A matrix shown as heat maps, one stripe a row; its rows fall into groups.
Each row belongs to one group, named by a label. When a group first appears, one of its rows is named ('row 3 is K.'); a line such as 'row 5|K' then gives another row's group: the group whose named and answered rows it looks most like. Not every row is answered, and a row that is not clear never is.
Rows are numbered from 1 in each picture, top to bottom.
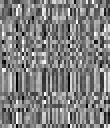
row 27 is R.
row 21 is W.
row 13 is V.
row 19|W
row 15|V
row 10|W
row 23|W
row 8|W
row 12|W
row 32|W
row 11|V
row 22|W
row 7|W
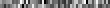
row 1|R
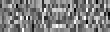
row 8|V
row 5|R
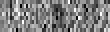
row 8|W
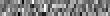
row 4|V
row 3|V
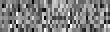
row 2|V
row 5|R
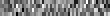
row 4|W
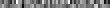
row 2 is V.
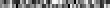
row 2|W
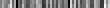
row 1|W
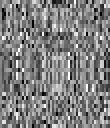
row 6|R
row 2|W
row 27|V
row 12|R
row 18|V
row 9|R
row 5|V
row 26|W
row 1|R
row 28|W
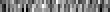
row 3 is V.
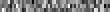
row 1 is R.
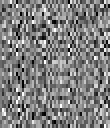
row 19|W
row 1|W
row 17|V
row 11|V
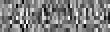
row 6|R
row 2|W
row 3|R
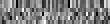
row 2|W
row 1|W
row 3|V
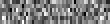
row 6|V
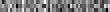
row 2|W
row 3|V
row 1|V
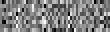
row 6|V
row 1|V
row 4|W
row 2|R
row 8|R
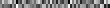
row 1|W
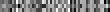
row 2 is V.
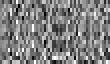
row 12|R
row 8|R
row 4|R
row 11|R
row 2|V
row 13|V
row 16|R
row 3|W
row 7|R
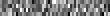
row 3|R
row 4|W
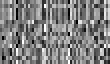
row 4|W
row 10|V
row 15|V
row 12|W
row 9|W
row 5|W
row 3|W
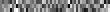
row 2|W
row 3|R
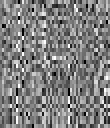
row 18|V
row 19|R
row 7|V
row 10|V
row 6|V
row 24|W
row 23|W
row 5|V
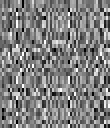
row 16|W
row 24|R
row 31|W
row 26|W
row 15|R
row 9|W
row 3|W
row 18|R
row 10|W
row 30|V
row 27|W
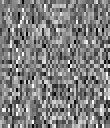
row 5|V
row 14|V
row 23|W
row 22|R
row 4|V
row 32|R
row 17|W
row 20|R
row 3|V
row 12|W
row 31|R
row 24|R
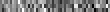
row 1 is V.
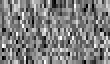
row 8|V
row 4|V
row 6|R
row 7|V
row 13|V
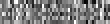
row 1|R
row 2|R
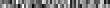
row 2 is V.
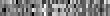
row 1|W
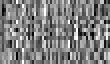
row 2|V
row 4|V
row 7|R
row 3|V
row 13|V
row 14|W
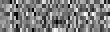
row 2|W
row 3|R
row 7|W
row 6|R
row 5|W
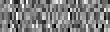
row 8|W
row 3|W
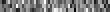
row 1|V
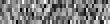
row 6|W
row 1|V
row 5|R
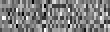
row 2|R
